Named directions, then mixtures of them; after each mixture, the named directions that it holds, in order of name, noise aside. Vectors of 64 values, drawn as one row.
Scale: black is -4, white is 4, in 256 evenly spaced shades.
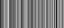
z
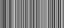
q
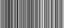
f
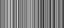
f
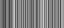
f, q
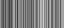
f, q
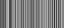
q, z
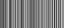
q, z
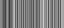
f, q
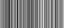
f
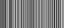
q, z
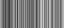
f, q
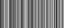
z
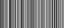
q, z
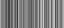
f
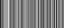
f, z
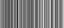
f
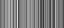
f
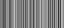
q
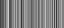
q, z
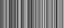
f, z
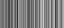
f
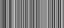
q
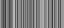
f, q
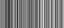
f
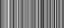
f, z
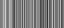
f, q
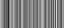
f, z
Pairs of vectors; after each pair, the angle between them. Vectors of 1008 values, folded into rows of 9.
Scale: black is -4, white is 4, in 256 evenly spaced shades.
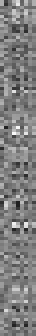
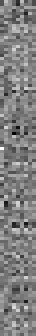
nearly opposite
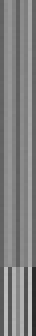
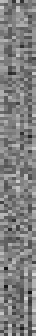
partly opposed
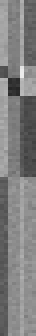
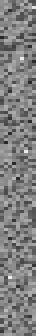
orthogonal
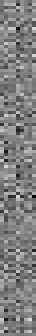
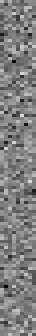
orthogonal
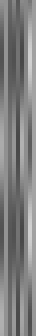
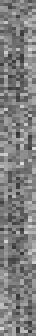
partly aligned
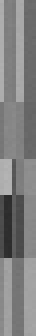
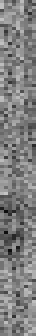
partly aligned
